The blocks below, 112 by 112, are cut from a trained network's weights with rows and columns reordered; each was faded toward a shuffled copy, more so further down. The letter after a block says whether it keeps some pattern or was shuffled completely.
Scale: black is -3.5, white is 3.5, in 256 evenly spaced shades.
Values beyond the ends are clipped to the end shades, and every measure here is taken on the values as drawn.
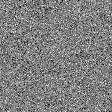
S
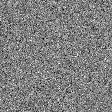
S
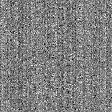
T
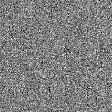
T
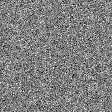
S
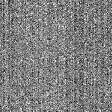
T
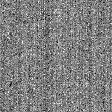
T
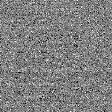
T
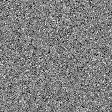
S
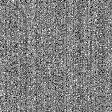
T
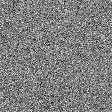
S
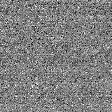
T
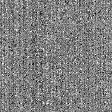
T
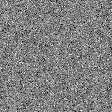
S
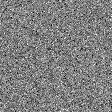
S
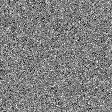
S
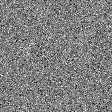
S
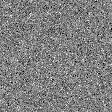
S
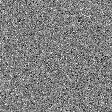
S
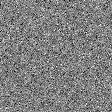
S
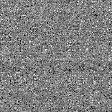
T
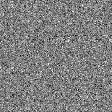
T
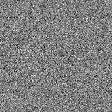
T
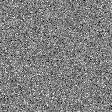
S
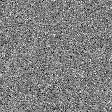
S
